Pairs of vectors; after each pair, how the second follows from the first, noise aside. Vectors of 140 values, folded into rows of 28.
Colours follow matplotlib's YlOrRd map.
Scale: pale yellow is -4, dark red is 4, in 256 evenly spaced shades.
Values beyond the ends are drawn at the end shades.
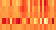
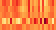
negated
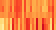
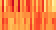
reversed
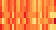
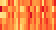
reversed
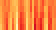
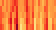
negated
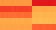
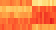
negated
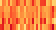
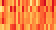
reversed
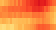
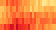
reversed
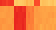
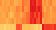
reversed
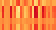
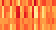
negated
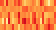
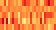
negated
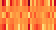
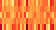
reversed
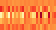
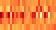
negated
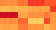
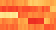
negated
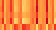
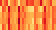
reversed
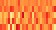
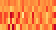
negated
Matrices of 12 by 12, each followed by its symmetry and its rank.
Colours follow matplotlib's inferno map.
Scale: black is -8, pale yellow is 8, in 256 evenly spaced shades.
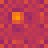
symmetric, rank two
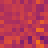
antisymmetric, rank two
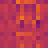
neither, rank two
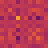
symmetric, rank two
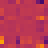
antisymmetric, rank two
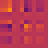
symmetric, rank one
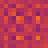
symmetric, rank two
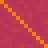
symmetric, full rank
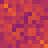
symmetric, full rank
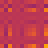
symmetric, rank one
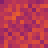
symmetric, full rank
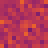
symmetric, full rank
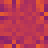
antisymmetric, rank two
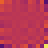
symmetric, rank one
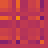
symmetric, rank one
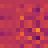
neither, rank two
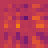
antisymmetric, rank two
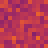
symmetric, full rank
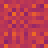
symmetric, rank two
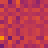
neither, rank two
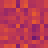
neither, rank two
